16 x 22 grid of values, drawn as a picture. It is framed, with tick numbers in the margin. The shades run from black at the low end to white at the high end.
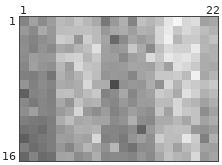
Histogram: bell-shaped. Slope: up to the top right. Ninth with the lowest average: bottom left. Stripes: upright, repeating 2 times.
